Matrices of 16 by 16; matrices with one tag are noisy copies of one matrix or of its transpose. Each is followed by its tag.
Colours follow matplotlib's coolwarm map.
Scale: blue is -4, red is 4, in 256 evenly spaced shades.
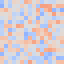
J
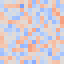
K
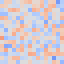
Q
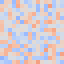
Q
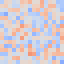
Q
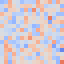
J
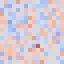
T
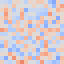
K
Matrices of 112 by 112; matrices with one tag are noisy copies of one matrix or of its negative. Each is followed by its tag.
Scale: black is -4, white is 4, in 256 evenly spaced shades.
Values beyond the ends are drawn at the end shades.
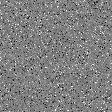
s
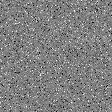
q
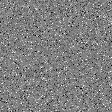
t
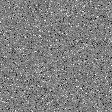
t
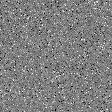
s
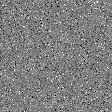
s
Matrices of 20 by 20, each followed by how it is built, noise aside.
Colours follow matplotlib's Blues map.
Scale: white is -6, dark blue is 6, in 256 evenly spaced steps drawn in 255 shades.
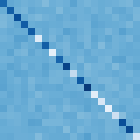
diagonal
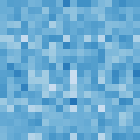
low rank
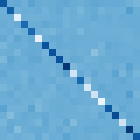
diagonal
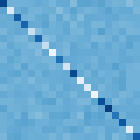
diagonal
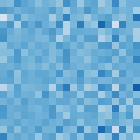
low rank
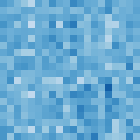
low rank
